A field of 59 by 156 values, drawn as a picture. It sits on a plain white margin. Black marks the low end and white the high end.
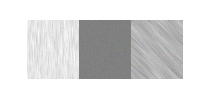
The table splits into one row of 3 panels. Panel 1,1: very high, streaked downward, faint in contrast. Panel 1,2: middling, flat. Panel 1,3: high, slanting down to the right, faint in contrast.
